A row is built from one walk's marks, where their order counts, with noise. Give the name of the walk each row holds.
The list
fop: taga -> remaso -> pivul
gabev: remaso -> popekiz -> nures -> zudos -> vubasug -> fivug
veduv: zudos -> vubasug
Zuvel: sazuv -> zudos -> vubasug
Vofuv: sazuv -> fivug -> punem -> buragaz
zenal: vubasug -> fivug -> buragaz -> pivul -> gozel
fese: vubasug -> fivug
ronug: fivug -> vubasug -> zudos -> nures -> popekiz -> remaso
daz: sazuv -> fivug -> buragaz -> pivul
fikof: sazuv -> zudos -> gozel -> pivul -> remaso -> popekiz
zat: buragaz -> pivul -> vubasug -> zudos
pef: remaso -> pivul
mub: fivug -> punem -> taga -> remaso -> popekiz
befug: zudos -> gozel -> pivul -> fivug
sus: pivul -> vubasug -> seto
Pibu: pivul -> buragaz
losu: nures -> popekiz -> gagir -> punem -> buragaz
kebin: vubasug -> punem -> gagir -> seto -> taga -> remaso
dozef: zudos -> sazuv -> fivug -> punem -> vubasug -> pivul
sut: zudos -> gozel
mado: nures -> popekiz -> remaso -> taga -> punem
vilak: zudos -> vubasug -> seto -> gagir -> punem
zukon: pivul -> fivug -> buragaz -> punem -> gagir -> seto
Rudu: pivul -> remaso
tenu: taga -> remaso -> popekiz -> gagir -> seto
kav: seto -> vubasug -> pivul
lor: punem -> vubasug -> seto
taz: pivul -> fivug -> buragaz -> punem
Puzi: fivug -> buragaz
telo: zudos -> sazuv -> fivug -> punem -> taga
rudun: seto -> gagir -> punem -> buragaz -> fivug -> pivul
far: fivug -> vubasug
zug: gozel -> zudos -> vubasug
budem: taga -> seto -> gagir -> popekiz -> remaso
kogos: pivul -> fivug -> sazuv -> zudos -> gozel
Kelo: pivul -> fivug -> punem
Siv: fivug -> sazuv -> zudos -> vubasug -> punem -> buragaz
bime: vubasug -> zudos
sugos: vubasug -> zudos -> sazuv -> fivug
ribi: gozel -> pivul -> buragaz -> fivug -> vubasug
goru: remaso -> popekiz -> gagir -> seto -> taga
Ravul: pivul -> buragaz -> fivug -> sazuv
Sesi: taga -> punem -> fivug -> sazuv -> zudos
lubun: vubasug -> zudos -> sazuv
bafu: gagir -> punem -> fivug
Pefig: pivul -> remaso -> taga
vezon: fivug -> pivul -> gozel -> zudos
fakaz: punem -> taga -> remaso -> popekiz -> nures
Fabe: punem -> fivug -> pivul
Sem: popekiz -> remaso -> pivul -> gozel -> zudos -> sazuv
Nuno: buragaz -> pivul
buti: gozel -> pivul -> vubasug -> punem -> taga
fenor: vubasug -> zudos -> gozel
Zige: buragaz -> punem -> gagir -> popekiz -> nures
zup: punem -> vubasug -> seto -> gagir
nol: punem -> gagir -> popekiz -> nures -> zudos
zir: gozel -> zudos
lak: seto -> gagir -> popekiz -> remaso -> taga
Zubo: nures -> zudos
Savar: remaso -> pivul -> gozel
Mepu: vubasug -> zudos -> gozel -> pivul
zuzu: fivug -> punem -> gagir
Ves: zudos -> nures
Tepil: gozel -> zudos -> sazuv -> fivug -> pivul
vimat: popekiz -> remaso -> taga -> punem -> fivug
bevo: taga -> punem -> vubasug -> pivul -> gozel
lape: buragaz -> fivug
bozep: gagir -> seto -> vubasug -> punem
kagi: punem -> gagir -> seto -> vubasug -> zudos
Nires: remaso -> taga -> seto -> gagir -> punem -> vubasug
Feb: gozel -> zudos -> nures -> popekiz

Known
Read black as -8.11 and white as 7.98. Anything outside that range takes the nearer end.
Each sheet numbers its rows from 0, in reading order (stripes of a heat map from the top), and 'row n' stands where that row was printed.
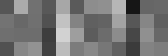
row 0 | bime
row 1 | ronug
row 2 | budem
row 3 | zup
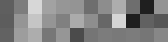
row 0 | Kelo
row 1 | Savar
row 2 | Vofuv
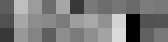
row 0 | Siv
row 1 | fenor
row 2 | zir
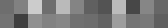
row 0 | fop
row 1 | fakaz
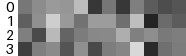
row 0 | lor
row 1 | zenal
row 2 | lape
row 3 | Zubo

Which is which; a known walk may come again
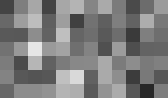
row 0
zuzu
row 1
Pibu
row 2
tenu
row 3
dozef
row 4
lape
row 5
lak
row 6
mado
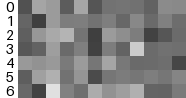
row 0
losu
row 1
Zige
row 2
lubun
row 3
Ves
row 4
ribi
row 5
Vofuv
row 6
befug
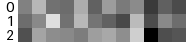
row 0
veduv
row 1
pef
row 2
fenor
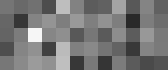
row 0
ronug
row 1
Feb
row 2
daz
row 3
zup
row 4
lor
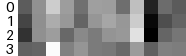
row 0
zenal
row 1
kogos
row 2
vezon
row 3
rudun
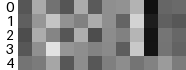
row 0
bime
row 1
Savar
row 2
zat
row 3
Mepu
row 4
Puzi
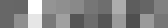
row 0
Fabe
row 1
Nuno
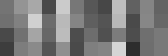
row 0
Rudu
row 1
fop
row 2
zukon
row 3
Zubo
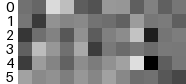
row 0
Ravul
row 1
fakaz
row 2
nol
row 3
Siv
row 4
zir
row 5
far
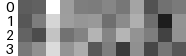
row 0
Tepil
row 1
Kelo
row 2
bafu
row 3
kav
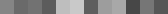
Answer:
Pefig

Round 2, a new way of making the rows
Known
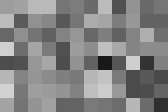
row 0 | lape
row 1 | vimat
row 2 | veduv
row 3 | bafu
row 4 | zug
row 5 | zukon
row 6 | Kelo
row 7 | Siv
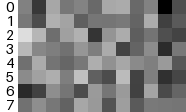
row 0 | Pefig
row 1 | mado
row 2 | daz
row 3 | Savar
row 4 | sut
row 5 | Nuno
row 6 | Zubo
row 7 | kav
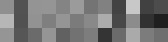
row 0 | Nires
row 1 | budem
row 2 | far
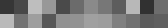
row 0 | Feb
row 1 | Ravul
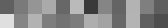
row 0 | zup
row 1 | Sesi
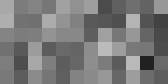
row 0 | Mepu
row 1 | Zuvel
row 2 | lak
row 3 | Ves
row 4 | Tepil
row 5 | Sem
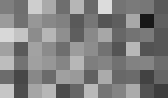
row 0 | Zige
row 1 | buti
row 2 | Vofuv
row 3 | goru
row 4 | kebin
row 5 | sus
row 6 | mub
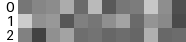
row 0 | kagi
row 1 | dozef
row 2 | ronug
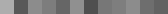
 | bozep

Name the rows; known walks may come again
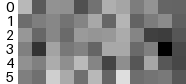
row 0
vimat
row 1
vilak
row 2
Pibu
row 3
Pefig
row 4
zat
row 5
Zige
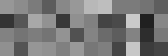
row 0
befug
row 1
zir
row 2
ribi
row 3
Nires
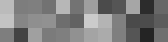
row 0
pef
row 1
taz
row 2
Rudu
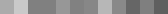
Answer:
rudun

